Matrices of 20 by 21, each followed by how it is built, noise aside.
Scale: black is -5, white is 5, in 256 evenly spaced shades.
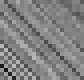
Toeplitz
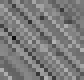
Toeplitz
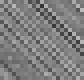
Toeplitz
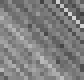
Toeplitz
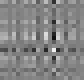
low rank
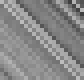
Toeplitz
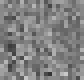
low rank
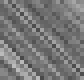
Toeplitz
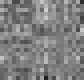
low rank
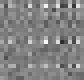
low rank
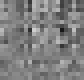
low rank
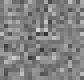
low rank
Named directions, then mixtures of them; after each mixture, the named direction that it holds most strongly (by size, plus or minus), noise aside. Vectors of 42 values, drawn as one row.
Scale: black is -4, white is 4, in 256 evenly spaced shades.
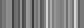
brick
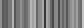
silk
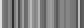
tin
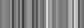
brick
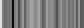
tin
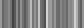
brick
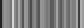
tin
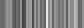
brick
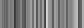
silk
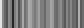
tin
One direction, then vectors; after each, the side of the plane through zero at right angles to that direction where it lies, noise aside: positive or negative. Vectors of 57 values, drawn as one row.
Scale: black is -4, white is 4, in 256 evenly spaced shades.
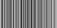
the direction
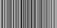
positive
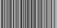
positive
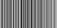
positive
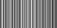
negative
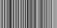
positive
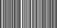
negative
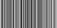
positive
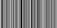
positive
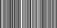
negative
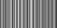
negative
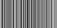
positive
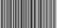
positive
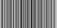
positive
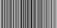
positive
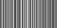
negative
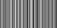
negative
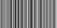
positive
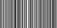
negative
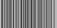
positive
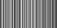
negative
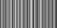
negative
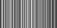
negative
